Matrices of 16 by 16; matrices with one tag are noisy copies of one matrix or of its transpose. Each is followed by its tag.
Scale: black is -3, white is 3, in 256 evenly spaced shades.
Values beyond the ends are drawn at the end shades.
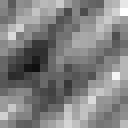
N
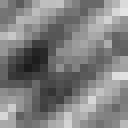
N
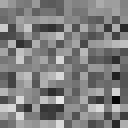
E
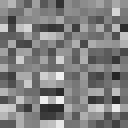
E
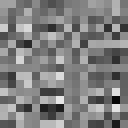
E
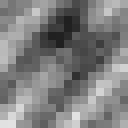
N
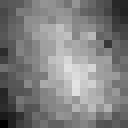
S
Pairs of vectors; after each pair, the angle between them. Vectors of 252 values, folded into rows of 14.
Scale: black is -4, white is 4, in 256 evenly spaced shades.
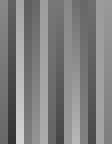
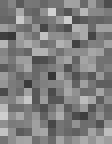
orthogonal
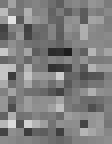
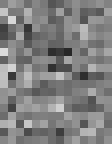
nearly parallel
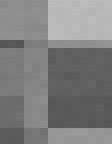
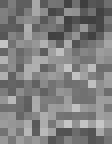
partly opposed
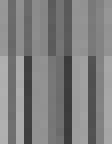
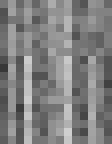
nearly opposite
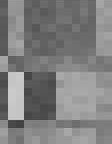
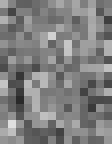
partly opposed
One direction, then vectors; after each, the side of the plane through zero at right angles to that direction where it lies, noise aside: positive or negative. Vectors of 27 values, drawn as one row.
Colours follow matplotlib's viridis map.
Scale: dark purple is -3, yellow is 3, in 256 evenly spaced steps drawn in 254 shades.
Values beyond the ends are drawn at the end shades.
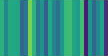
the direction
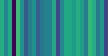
positive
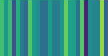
positive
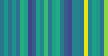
negative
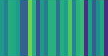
positive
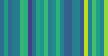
negative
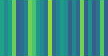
positive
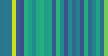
negative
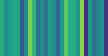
positive
